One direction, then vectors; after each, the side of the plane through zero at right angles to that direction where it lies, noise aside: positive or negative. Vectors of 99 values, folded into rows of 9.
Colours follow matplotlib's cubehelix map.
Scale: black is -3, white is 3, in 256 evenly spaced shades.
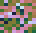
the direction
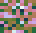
positive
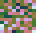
negative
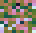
negative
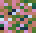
negative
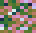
positive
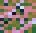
positive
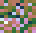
negative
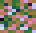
positive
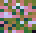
positive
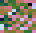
positive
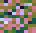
negative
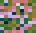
positive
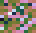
positive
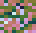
negative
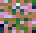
positive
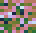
positive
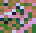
positive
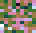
negative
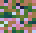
negative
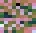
negative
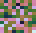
negative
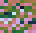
negative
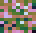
positive
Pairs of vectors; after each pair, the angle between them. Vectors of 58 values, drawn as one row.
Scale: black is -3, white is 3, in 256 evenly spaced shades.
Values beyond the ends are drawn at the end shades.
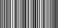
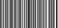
orthogonal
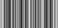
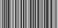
partly aligned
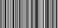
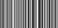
partly opposed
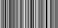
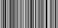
nearly parallel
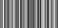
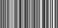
orthogonal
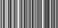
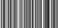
nearly parallel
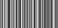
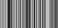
partly aligned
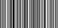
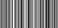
nearly opposite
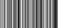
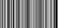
partly aligned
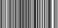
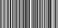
partly aligned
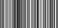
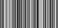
nearly parallel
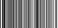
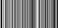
nearly opposite
